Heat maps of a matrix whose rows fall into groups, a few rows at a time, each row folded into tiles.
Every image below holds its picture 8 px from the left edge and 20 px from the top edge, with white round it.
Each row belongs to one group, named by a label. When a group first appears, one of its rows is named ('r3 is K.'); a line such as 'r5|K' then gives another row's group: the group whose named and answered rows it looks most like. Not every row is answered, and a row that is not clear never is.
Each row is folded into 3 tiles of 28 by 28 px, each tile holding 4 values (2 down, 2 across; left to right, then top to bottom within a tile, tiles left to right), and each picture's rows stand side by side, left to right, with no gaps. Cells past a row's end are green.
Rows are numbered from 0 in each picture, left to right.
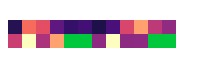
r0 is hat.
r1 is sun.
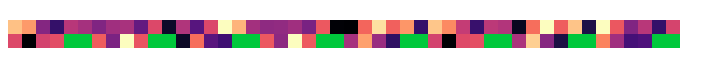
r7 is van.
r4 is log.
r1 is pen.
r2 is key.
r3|pen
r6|log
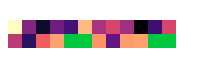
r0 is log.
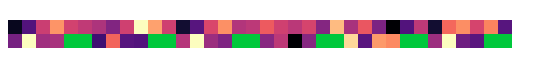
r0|sun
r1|key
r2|sun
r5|log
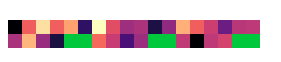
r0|log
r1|van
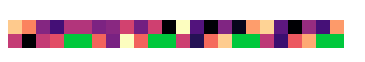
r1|pen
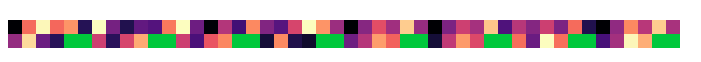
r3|key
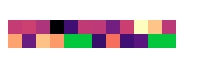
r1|key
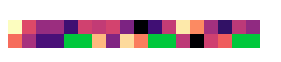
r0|van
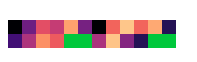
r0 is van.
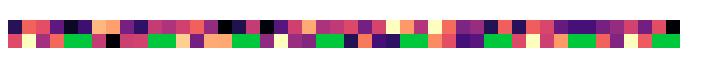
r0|hat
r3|sun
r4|key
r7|pen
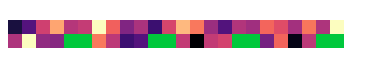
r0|sun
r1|van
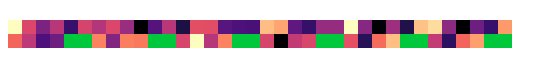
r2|hat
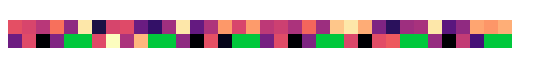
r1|hat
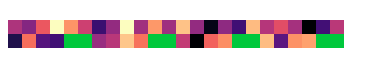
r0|key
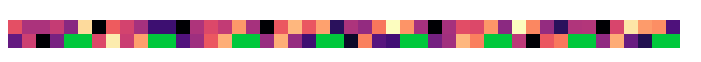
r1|hat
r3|log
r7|log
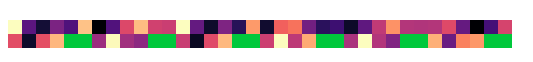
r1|sun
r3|hat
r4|sun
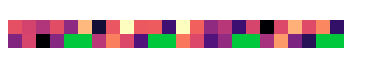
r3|log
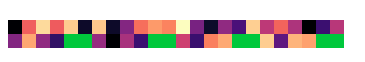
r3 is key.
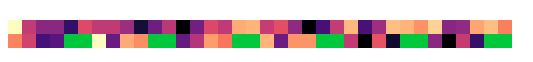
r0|van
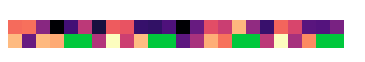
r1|hat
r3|hat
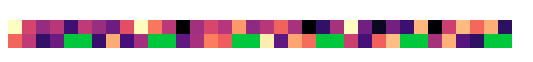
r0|van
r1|key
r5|log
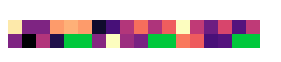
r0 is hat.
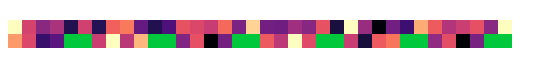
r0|van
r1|hat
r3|pen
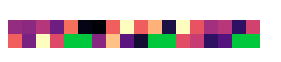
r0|pen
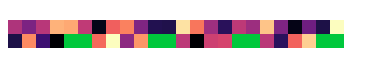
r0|key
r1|hat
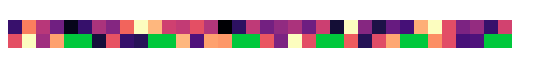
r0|hat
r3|pen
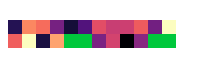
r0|hat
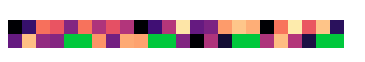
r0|sun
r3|log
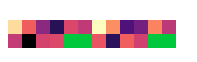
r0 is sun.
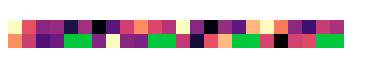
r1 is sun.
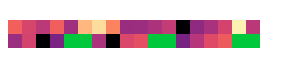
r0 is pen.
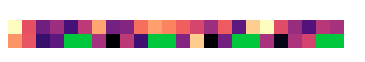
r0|van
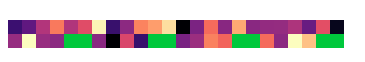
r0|sun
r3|pen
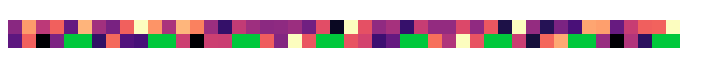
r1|key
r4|van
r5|pen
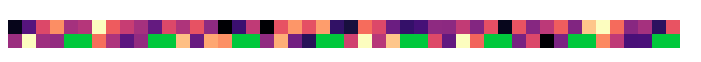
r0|sun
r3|log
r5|pen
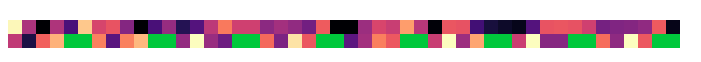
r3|pen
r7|pen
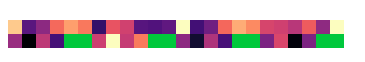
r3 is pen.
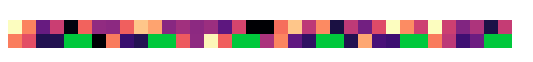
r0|van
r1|key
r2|pen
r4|key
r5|van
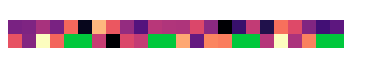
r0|pen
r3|hat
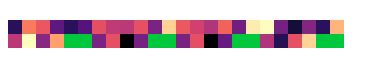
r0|hat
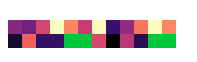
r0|key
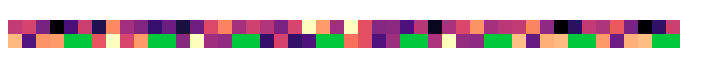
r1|hat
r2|sun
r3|key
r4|van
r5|sun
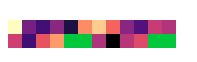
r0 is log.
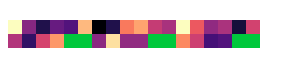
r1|sun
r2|van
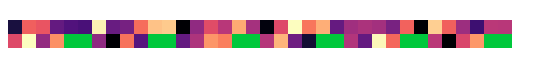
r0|hat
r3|log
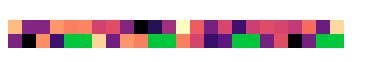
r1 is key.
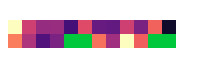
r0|van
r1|pen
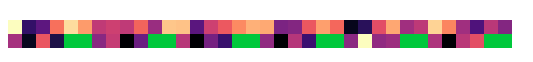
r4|sun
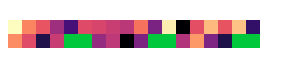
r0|van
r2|log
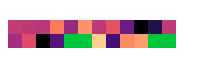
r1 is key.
